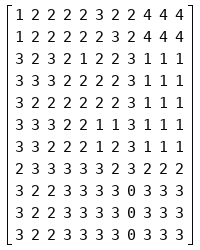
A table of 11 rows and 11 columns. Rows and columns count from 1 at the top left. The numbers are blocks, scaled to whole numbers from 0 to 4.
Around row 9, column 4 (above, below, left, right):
3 3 2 3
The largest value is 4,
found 6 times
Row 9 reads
3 2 2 3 3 3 3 0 3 3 3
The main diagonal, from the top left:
1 2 3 2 2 1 2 3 3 3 3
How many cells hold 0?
3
